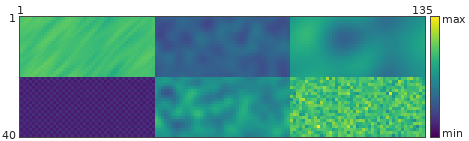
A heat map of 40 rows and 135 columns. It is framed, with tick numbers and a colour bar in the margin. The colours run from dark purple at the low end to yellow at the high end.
It is made of 2 by 3 panels. Panel 1,1: high, slanting up to the right, faint in contrast. Panel 1,2: low, blotchy, faint in contrast. Panel 1,3: middling, smooth. Panel 2,1: very low, checkered, faint in contrast. Panel 2,2: middling, blotchy. Panel 2,3: high, fine-grained.
